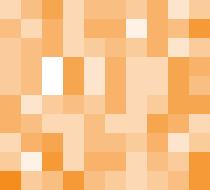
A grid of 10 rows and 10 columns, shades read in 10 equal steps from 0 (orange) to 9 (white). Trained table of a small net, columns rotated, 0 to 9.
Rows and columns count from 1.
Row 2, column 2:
6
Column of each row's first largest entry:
9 7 9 3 3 2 3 9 2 7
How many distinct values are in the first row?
6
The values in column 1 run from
0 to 6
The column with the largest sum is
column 7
